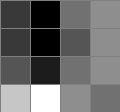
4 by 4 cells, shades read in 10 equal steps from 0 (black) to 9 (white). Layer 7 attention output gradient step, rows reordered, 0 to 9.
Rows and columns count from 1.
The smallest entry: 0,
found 2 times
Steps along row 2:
down up up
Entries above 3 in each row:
2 1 2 4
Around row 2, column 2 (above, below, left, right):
0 1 2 3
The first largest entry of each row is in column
4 4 4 2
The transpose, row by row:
2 2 3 7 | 0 0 1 9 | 4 3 4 5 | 5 5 5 4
